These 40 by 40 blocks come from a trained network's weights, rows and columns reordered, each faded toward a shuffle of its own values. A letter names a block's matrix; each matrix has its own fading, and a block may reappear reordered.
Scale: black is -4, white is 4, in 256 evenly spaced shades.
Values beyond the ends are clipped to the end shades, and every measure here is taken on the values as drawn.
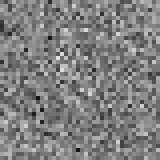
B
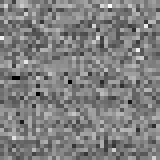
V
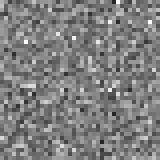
B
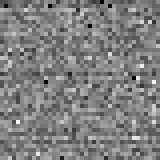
V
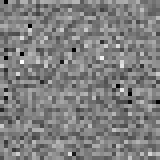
V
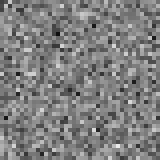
B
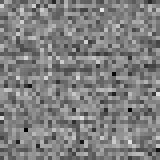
V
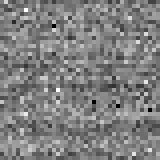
V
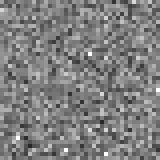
B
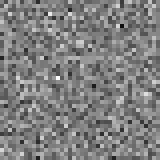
B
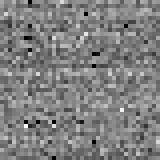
V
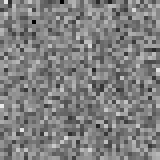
B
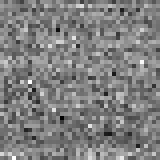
V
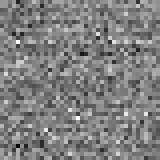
V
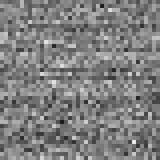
V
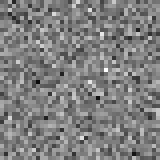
B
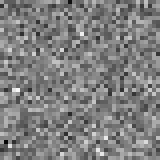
B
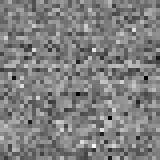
V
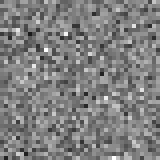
B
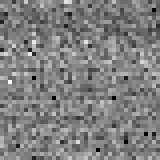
V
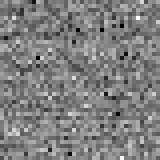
V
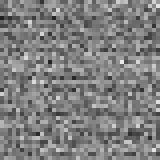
V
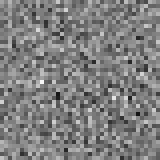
B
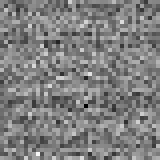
V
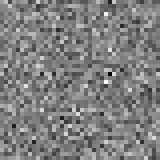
B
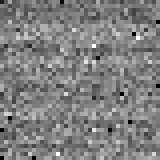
V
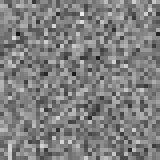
B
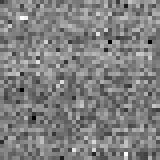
V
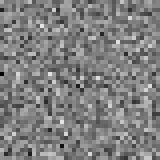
B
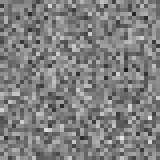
B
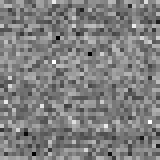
V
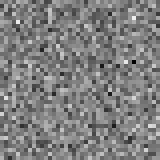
B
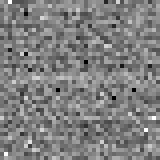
V
